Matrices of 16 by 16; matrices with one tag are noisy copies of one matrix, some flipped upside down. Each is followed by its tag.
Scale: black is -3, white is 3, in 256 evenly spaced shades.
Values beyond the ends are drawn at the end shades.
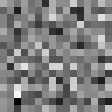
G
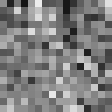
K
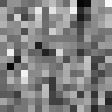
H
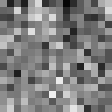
K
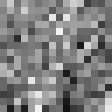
K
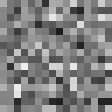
G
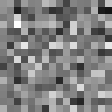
G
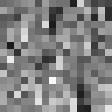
H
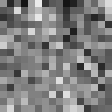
K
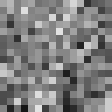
K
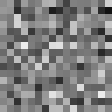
G
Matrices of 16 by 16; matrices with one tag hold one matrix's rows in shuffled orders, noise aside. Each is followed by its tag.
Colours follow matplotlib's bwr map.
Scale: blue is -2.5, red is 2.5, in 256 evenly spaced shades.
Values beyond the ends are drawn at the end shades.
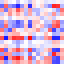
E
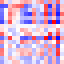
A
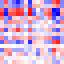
E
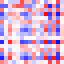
A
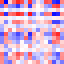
E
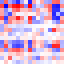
E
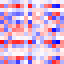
E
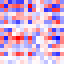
E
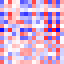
A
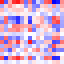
E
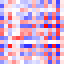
A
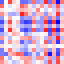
A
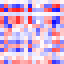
E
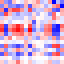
E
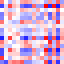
A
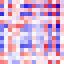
A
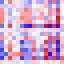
A
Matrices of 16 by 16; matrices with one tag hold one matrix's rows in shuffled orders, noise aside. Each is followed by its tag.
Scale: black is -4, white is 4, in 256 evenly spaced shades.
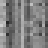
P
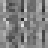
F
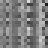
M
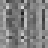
F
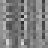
F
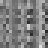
M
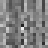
F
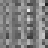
M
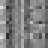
P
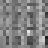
M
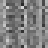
F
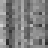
P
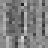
F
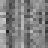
P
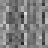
F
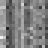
P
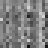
M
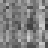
M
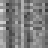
P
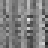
M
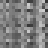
M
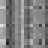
P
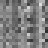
M
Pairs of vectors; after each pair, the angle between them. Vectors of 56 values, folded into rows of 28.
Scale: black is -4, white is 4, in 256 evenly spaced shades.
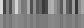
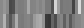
orthogonal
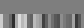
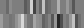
partly aligned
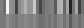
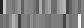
orthogonal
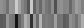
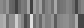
nearly opposite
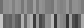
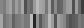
partly aligned
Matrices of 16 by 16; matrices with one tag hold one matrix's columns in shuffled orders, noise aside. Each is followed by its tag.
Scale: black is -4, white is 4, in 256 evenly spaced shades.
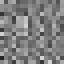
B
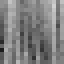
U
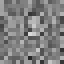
B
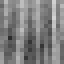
U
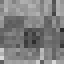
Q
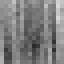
U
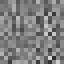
B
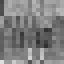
Q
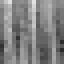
U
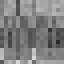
Q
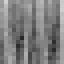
U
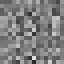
B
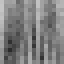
U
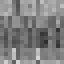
Q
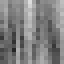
U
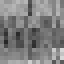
Q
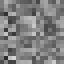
B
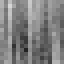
U
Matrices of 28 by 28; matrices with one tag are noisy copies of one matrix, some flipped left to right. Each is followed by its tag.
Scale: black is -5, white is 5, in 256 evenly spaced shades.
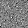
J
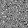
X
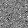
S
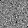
J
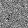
S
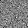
J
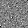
J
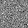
X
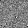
J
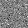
S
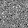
X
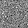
X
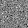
X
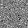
S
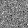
X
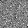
J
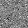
S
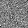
J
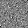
J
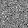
X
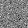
S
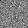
J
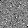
J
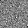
J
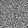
J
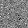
S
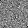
J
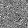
S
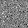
X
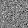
X
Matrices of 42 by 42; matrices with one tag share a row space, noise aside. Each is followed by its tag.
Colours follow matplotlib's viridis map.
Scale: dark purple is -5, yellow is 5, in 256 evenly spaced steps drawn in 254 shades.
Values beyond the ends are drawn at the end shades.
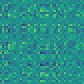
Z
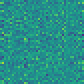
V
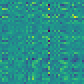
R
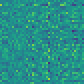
R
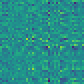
R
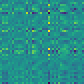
R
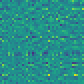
R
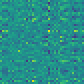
R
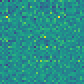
Z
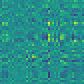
R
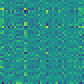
V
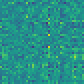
R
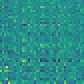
Z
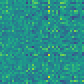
R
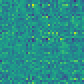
R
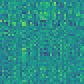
Z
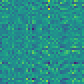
R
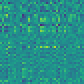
Z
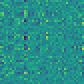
V
